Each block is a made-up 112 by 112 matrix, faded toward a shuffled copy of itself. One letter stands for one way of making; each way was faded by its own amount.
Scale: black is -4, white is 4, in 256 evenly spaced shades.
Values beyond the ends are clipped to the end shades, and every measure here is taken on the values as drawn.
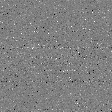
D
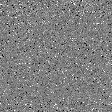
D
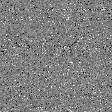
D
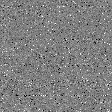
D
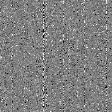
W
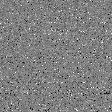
D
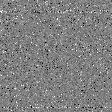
D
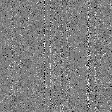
W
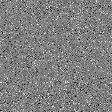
D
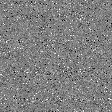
D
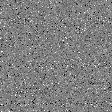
D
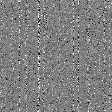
W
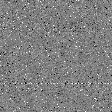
D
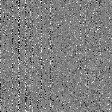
W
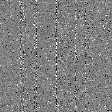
W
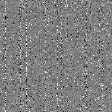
W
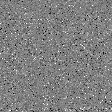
D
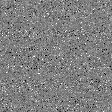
D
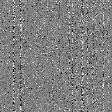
W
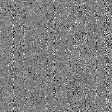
W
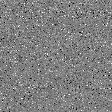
D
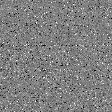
D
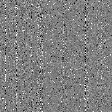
W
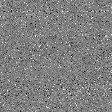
D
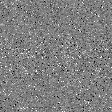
D
